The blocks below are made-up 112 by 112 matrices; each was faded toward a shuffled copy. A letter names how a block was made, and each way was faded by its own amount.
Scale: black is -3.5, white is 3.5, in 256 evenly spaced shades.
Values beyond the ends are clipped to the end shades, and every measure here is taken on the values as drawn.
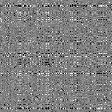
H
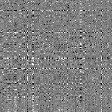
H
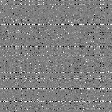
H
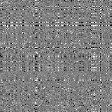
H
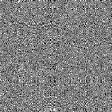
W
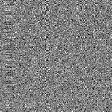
W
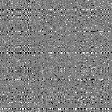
H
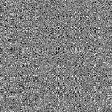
W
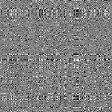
H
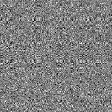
W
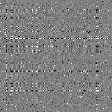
H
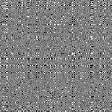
H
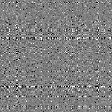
H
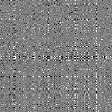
H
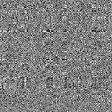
W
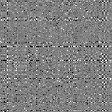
H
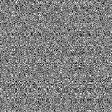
W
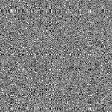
W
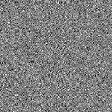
W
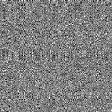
W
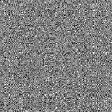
W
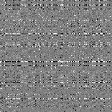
H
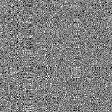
W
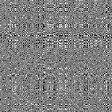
H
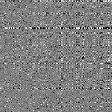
H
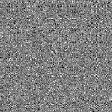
W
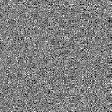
W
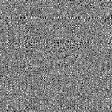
W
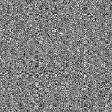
W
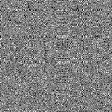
W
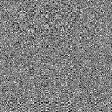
W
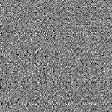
W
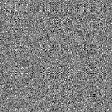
W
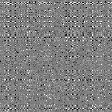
H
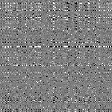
H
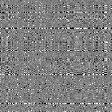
H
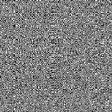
W
